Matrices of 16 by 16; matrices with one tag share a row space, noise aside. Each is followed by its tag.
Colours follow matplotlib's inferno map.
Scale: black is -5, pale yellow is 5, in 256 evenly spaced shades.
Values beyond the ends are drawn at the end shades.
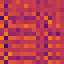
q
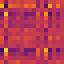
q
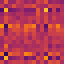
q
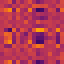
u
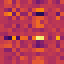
u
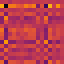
q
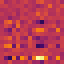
u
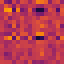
u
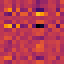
u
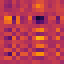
u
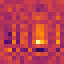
u
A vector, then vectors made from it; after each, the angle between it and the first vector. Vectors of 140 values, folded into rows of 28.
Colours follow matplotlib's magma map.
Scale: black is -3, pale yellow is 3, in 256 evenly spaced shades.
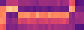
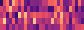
partly aligned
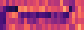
nearly opposite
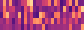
orthogonal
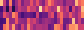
partly opposed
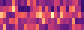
partly aligned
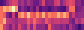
nearly parallel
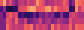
nearly opposite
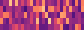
orthogonal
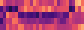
nearly opposite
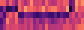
nearly opposite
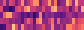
partly opposed
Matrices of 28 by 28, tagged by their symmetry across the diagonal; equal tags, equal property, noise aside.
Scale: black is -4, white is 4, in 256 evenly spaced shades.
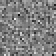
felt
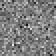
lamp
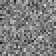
lamp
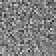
felt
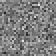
lamp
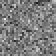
lamp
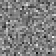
felt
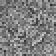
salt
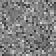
salt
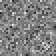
salt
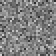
felt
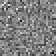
salt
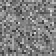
felt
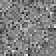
salt
